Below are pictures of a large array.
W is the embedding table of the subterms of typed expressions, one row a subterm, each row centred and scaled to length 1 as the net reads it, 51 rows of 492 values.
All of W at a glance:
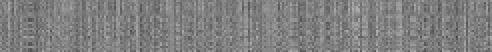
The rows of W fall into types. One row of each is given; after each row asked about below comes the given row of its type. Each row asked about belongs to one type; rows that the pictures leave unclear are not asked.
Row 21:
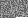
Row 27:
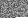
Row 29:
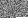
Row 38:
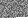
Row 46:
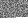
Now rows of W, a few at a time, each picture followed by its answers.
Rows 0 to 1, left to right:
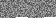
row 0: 27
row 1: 38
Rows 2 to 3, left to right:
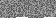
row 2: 38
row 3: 21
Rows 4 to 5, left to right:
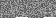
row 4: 21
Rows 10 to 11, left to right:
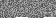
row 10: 46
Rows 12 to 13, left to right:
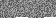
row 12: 46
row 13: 38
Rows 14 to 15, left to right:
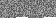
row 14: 38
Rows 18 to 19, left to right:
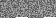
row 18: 27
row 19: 21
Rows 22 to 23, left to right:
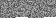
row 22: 27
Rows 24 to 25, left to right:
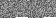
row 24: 27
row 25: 46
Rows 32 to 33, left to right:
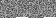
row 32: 21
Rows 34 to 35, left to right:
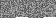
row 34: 21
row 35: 27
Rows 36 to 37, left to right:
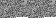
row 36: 29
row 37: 29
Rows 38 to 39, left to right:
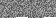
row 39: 46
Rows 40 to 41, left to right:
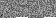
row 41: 21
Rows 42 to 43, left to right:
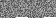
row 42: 27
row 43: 46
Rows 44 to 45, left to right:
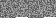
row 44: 27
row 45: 21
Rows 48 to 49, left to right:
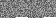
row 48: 27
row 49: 46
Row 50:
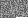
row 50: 21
